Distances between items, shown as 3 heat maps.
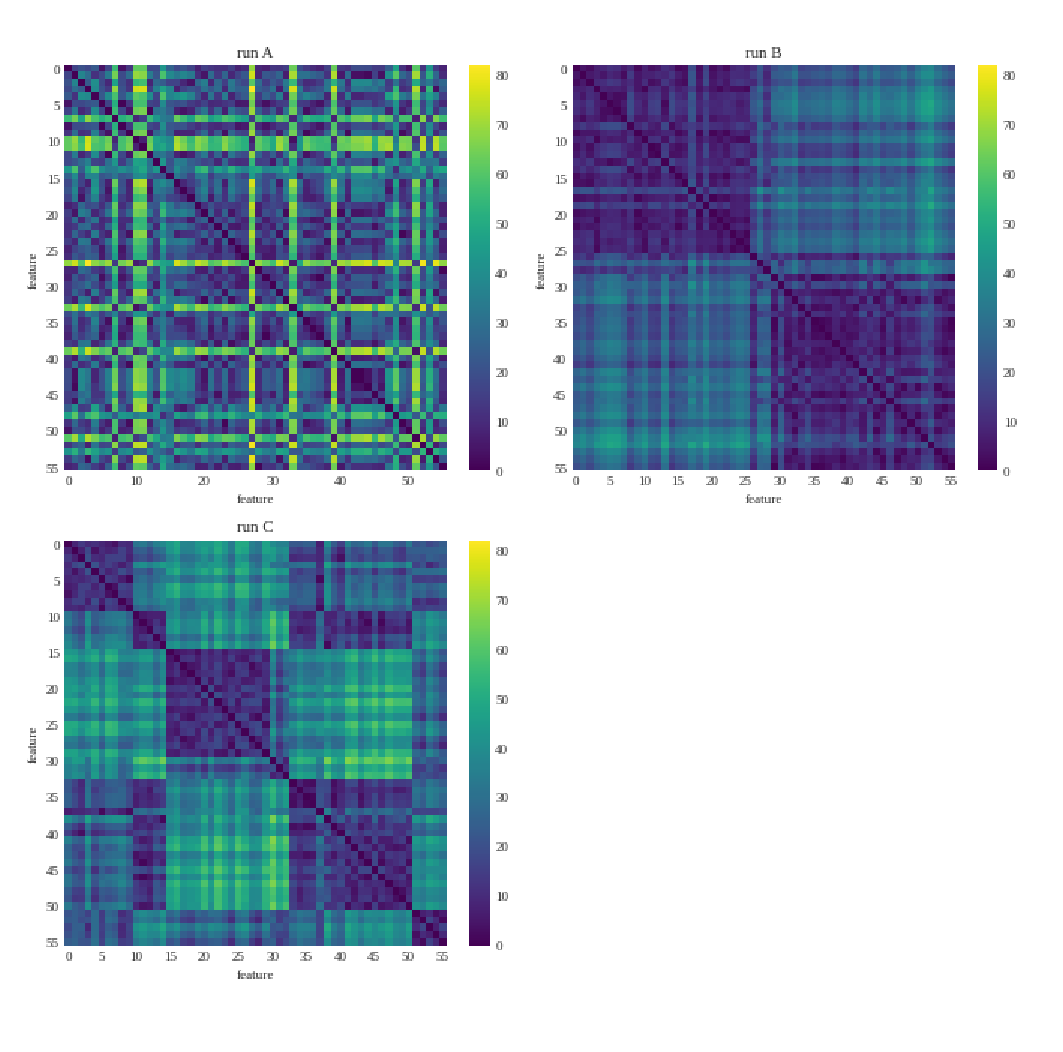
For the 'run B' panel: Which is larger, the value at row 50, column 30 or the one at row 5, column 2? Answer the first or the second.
the first
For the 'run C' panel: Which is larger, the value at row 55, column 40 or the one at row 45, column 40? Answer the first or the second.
the first
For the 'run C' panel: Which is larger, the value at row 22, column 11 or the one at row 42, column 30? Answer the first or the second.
the second
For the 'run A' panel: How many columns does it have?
56
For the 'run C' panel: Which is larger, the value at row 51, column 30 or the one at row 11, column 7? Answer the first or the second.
the second
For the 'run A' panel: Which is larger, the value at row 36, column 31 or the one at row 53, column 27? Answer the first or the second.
the second
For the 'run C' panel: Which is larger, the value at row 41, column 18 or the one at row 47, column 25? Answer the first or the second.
the second
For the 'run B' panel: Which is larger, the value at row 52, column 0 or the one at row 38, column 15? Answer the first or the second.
the first
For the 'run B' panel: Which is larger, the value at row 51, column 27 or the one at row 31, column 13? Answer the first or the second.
the first
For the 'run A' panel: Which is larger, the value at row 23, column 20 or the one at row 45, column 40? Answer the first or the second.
the first
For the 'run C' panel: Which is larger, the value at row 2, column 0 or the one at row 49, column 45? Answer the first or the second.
the first
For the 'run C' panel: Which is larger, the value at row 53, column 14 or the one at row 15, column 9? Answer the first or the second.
the first
